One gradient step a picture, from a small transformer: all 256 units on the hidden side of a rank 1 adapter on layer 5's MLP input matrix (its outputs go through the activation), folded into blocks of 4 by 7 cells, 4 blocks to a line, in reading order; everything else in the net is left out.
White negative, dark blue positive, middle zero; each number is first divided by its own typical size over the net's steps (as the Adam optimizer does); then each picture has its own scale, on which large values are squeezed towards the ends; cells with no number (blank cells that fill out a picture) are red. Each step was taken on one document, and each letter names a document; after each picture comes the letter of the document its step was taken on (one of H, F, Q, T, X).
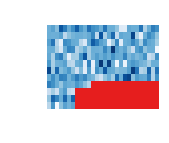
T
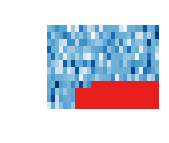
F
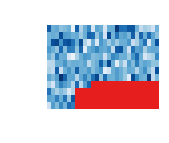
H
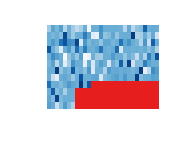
F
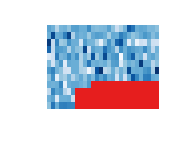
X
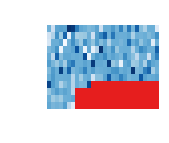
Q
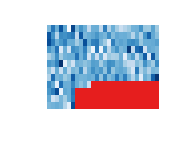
Q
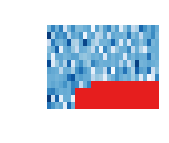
Q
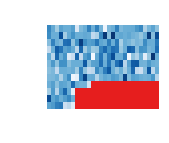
T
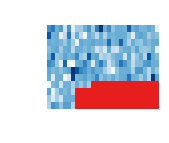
F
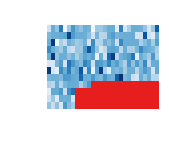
T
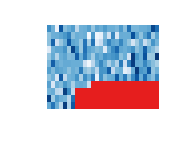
H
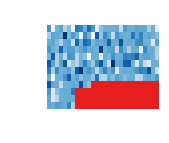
F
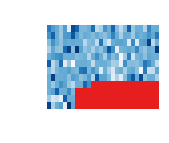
Q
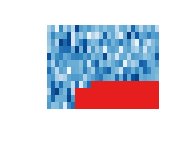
H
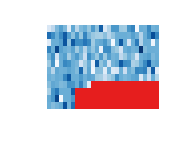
F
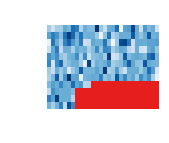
Q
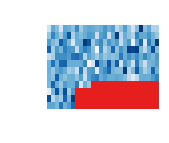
H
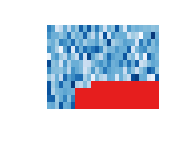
T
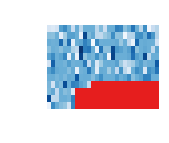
H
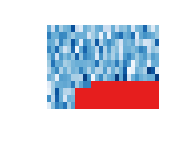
T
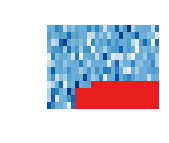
X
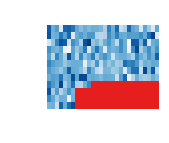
H
